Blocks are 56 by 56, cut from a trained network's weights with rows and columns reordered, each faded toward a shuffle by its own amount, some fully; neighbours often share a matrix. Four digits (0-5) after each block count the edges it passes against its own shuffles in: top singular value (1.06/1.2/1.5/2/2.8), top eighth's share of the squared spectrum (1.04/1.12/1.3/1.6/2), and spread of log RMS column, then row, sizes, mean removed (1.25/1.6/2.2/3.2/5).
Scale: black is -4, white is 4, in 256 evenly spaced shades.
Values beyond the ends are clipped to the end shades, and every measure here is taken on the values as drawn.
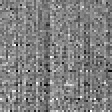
4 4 1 3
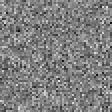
2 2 0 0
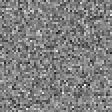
2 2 0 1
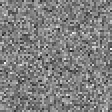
0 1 0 0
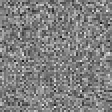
3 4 1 1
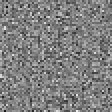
3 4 2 1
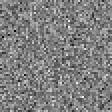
0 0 0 0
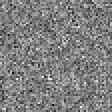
1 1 0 0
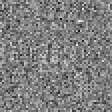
2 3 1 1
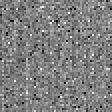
1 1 0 1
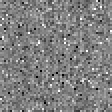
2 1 0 0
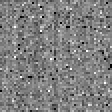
2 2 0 1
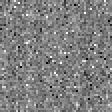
1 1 0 0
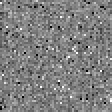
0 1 0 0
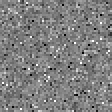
0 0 0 0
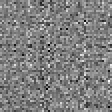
3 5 3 2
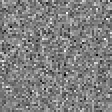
0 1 0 0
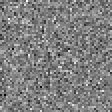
0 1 0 0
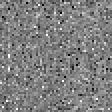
1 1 0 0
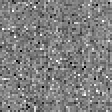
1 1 0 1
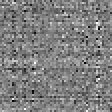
3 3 2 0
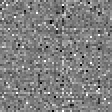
2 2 1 0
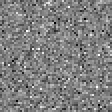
0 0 0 0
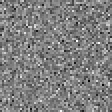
0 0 0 0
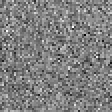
0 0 0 0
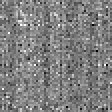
3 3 0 2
